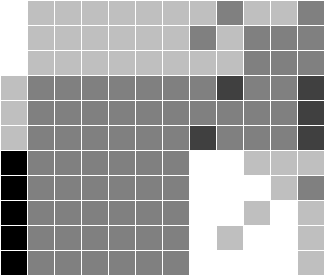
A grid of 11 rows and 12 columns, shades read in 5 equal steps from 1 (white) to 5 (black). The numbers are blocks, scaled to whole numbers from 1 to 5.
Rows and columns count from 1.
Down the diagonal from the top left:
1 2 2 3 3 3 3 1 1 1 1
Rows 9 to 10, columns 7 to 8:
3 1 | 3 1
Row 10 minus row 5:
3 0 0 0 0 0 0 -2 -1 -2 -2 -2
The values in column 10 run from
1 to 3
